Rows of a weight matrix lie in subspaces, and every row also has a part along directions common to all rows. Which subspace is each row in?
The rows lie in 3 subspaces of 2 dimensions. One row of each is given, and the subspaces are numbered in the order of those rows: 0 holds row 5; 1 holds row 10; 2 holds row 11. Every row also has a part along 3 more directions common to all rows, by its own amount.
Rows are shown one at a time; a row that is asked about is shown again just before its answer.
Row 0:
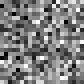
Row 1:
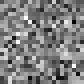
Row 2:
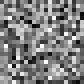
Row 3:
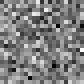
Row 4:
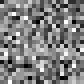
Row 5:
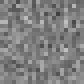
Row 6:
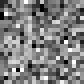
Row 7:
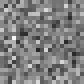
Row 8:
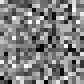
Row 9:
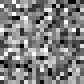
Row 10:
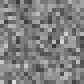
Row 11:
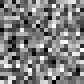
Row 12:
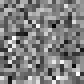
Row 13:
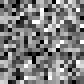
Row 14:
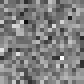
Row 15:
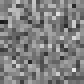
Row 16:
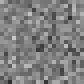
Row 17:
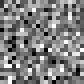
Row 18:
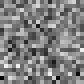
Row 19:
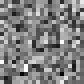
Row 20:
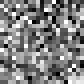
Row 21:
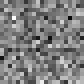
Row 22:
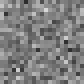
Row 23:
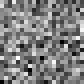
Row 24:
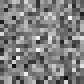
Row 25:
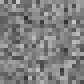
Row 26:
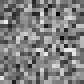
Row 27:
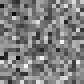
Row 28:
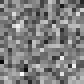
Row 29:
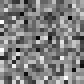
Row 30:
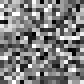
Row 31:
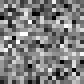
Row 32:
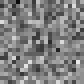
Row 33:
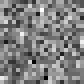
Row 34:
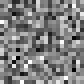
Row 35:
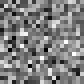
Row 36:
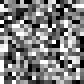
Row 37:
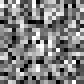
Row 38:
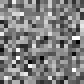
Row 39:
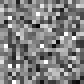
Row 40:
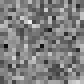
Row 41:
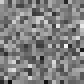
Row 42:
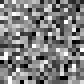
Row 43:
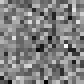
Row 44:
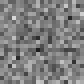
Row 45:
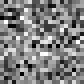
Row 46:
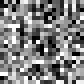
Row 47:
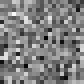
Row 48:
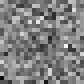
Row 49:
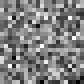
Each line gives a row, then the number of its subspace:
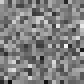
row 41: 2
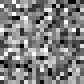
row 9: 2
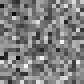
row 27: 0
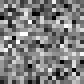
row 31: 2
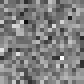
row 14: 1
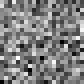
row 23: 2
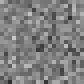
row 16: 2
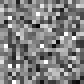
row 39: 1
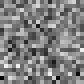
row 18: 2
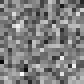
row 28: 1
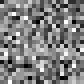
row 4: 2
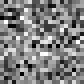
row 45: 1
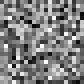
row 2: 1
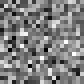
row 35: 2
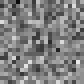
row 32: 0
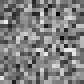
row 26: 0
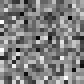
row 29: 1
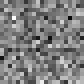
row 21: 1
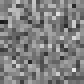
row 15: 0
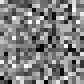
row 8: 2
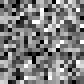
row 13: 0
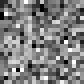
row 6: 0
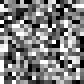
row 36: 1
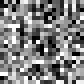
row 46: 0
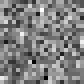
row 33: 0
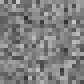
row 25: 0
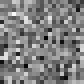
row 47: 1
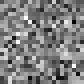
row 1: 2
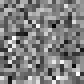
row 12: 2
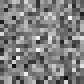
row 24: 1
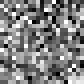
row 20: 1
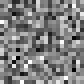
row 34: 0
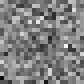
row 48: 2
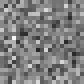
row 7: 2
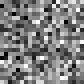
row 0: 0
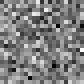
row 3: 2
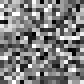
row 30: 0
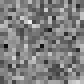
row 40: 1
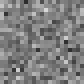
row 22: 0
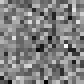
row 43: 2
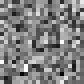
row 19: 1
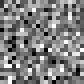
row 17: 2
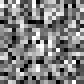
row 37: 0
